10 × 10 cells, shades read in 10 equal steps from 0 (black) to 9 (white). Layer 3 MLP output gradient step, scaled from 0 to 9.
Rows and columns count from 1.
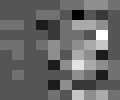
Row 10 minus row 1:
0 0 0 0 1 -1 3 0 1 0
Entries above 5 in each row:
0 0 2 1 2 1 2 0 0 2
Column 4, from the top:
3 4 1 3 4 3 3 3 3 3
